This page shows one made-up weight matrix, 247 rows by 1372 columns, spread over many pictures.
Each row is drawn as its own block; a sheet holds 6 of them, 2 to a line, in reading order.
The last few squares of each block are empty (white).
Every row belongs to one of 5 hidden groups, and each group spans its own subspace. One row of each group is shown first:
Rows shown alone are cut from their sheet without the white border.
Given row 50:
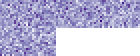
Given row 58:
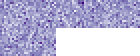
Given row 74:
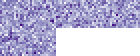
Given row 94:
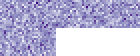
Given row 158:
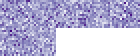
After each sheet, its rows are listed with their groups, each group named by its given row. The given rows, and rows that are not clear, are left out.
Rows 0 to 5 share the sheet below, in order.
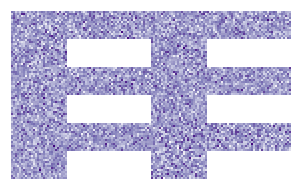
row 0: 58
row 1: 58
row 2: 50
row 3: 94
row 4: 94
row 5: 50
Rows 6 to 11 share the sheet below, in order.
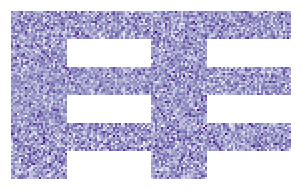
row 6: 50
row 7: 74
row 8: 50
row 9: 74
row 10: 158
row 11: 58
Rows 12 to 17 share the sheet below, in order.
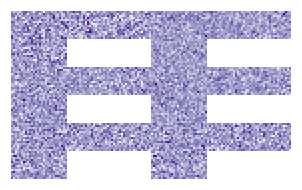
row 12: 94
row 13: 158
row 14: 158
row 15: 58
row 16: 50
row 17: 50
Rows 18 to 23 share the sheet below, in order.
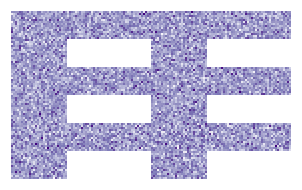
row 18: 158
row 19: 74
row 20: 94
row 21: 94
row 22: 158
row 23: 50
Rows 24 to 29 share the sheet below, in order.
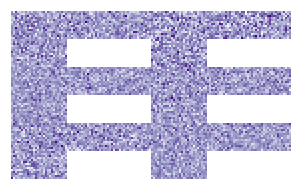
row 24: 58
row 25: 74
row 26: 94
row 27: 94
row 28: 50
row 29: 94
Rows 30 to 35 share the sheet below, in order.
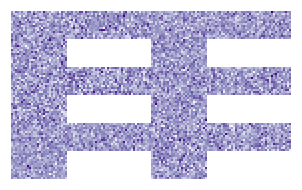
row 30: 74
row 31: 50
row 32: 74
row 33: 94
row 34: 158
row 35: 58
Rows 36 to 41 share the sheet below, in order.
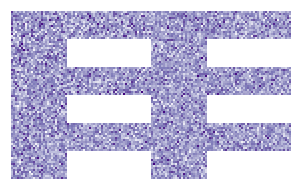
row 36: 74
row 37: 158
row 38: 158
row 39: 50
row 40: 158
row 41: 74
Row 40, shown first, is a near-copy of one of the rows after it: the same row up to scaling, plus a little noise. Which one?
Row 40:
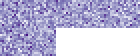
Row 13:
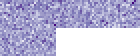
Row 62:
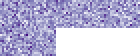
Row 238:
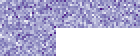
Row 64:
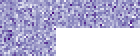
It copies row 62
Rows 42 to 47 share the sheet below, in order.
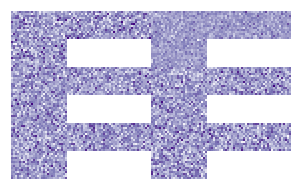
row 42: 50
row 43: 74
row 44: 50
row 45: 158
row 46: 58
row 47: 74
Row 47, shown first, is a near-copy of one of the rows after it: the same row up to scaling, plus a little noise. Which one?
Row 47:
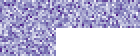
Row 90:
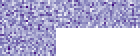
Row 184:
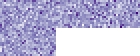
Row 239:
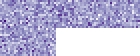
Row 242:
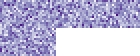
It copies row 242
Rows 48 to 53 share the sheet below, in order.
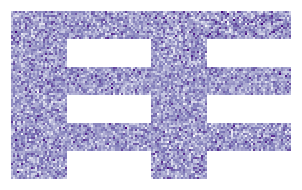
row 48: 74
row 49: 94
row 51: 50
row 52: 58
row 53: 50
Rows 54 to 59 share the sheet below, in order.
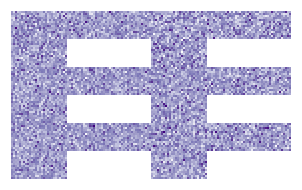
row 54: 58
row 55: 50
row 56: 58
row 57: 158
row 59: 50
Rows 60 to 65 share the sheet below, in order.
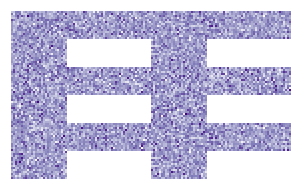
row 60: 58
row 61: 74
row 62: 158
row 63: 74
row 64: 158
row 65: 74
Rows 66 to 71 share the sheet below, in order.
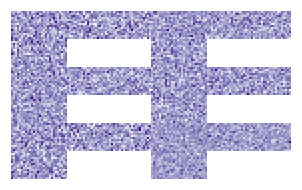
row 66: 94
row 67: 50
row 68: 94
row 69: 74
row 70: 50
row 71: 158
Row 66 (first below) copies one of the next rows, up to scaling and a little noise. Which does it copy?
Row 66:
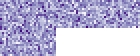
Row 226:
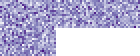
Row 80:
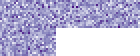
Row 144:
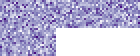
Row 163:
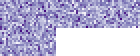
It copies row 163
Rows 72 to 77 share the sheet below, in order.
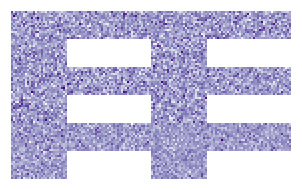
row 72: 74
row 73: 50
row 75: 158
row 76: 50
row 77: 74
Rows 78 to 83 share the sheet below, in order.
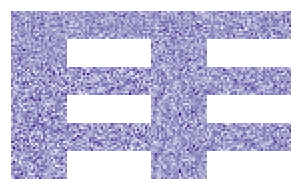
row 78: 74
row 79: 74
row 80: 94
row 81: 94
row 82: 158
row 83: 94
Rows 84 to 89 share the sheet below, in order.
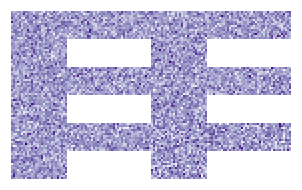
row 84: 94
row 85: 158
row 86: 50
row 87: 50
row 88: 50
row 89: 74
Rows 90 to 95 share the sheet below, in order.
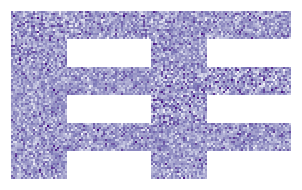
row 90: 74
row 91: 50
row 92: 94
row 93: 50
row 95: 158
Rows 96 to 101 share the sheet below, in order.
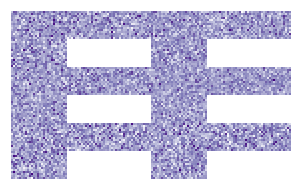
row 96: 50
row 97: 74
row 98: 94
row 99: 158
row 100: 50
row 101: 94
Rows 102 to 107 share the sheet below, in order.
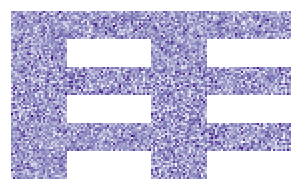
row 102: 94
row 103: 58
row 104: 74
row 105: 74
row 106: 50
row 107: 74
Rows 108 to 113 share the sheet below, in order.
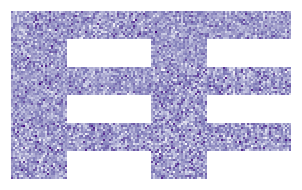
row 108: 158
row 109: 74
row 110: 58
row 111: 58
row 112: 58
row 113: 74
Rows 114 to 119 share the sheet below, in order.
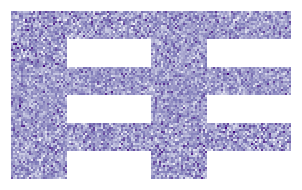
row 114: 50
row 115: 158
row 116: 158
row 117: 94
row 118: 58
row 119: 158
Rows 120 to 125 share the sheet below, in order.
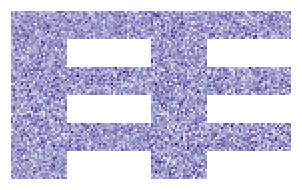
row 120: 58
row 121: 74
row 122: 50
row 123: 58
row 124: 94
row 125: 158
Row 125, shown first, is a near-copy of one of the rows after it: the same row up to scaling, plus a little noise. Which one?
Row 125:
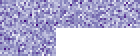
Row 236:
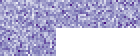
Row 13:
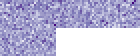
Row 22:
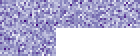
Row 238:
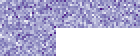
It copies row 22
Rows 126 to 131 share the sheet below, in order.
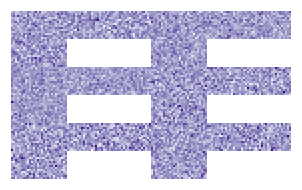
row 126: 158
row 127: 94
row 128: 74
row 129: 158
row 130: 158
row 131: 74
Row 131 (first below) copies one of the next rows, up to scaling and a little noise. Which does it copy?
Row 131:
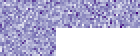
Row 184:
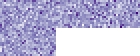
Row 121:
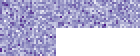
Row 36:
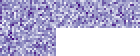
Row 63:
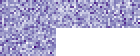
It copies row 184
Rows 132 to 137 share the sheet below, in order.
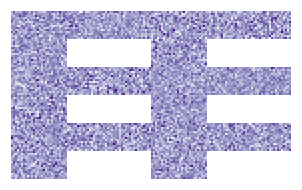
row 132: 74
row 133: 94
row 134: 158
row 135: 50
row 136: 158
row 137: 58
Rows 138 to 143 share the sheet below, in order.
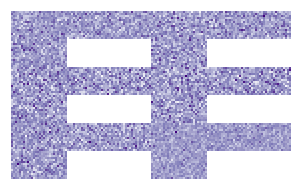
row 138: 50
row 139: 74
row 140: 158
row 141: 158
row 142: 74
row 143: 50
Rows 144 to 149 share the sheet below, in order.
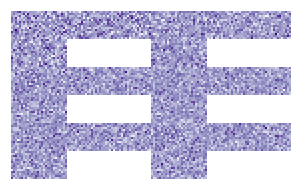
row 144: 94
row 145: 50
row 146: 58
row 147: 58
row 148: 50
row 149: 58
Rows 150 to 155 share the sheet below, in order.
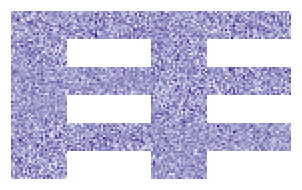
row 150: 158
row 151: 158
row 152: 74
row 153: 58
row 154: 158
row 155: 158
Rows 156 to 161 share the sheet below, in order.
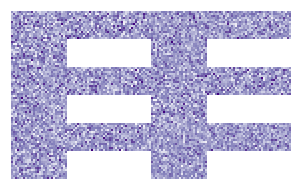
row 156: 50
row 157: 94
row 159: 50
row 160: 158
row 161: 158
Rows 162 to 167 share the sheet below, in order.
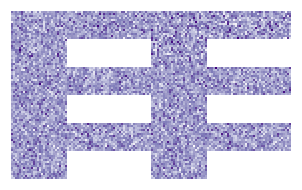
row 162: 158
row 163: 94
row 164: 58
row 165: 158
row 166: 94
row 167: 94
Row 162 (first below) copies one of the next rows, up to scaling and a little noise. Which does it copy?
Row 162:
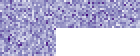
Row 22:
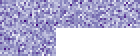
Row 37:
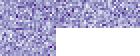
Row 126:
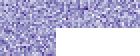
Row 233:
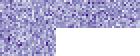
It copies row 233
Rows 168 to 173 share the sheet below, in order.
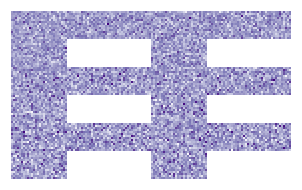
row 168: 94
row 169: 74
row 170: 50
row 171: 50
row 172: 50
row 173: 158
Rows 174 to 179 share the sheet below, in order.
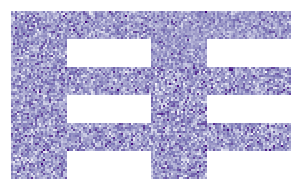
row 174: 58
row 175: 158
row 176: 50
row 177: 58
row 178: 50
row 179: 94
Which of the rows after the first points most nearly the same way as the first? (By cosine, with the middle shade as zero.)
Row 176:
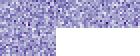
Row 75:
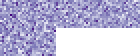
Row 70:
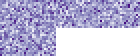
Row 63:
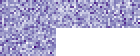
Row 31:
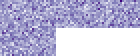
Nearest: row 70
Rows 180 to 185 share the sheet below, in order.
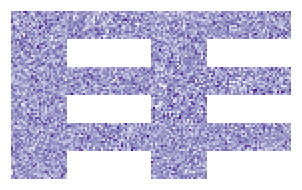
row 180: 58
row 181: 158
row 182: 158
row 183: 158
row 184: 74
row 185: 74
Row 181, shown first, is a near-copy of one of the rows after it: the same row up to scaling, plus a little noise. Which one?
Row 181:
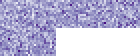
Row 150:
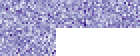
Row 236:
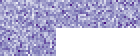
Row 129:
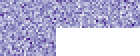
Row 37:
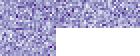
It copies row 236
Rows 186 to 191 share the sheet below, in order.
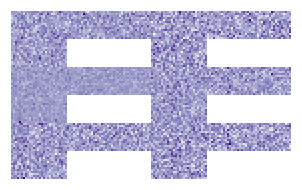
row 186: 94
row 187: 50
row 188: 94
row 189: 94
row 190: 158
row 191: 94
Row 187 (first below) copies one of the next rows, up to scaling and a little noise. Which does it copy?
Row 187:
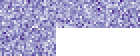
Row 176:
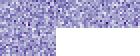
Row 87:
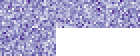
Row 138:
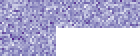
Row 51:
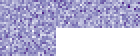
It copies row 87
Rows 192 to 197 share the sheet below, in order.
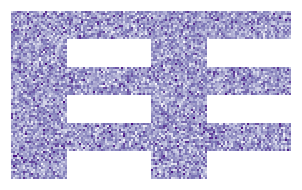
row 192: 94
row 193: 50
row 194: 74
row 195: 58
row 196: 50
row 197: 74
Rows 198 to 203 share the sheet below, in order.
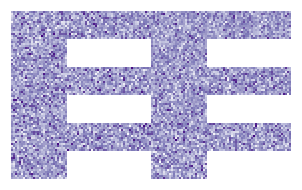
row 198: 94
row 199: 58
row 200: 50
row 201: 94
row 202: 158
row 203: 158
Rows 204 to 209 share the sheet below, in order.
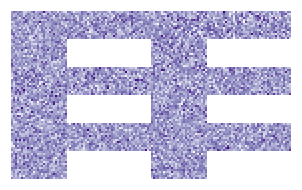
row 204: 94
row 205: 58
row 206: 58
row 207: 58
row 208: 94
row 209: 50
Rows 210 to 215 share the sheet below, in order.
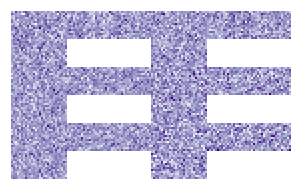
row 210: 58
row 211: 58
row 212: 94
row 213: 94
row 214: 94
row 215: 50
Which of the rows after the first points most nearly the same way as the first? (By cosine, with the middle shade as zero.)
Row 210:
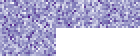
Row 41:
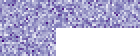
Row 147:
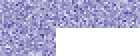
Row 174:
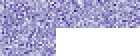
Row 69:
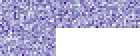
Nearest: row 174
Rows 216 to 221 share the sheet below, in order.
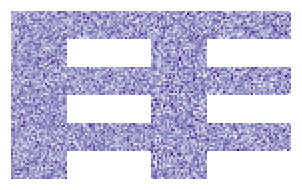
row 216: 94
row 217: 94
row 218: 50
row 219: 50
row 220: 58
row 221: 94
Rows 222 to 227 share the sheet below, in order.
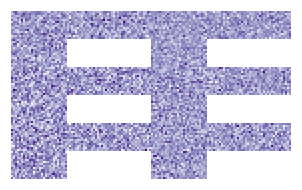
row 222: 50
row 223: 94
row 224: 50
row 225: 74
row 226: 94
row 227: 50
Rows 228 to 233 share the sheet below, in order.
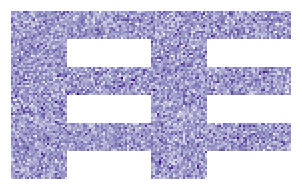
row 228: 58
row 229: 58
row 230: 50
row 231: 50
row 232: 58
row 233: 158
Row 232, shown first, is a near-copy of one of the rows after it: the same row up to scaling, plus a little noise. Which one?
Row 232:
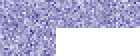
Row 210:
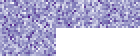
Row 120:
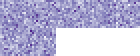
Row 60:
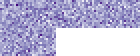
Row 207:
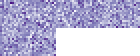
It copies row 120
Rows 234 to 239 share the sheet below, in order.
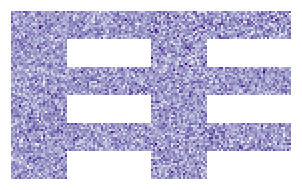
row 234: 58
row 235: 94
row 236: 158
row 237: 74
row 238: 158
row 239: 74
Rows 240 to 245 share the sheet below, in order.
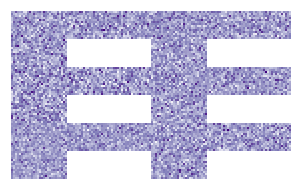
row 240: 74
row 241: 158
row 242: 74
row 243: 58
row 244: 94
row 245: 94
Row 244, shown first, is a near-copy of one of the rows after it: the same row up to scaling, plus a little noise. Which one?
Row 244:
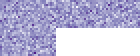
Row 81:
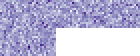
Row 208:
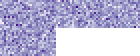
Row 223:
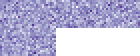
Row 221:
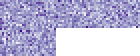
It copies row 223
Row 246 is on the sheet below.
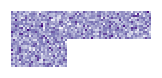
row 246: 158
